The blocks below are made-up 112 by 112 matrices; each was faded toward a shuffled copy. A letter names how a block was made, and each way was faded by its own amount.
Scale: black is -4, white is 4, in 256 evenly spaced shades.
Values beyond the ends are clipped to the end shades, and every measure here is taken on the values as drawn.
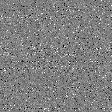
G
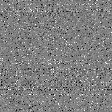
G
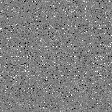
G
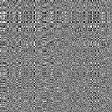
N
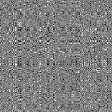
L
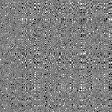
L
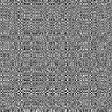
N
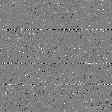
G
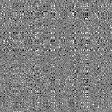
L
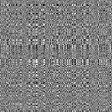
N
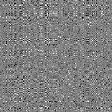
L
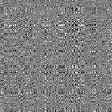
L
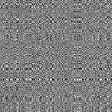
N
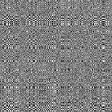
N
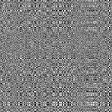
N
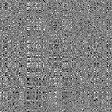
L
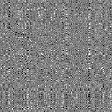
L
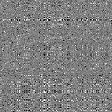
L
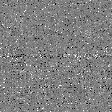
G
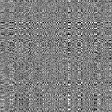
N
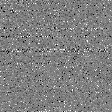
G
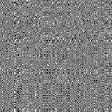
L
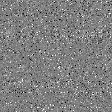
G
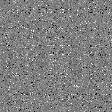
G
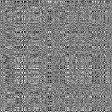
N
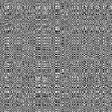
N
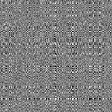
N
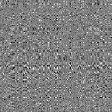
L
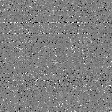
G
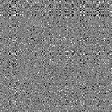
L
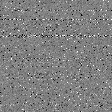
G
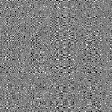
L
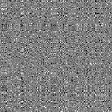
L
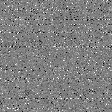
G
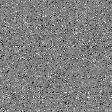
G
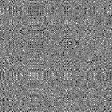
L
